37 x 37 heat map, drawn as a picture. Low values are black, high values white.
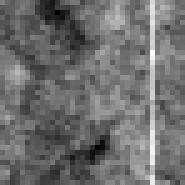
Odd lines: column 31. Average level on the scale: 40%. Stripes: none.
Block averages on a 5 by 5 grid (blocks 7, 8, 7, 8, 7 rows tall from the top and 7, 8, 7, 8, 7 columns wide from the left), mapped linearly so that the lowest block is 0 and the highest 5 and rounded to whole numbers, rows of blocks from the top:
20355 / 32345 / 33444 / 31255 / 31144
